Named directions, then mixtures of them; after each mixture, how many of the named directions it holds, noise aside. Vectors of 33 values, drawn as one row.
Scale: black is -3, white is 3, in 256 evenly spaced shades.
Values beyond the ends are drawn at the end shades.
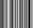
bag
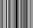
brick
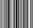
two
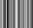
two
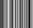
one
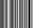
one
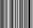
one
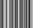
two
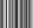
two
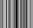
one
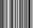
one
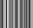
two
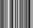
one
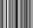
two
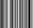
one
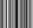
two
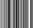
two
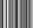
two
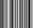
one
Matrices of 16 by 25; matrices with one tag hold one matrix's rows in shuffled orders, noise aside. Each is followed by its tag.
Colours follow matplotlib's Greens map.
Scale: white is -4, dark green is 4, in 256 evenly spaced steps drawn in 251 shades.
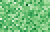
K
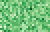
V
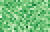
K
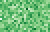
K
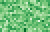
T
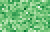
T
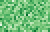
K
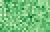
V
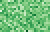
K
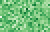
K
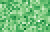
T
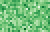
T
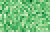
V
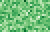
T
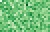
K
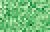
V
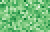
T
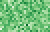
K
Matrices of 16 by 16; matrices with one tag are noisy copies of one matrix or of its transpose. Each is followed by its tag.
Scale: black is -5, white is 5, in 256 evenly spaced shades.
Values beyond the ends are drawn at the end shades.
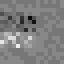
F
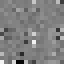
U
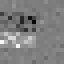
F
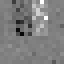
F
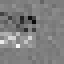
F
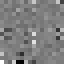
U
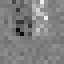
F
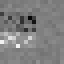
F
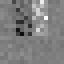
F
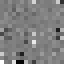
U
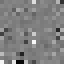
U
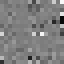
U
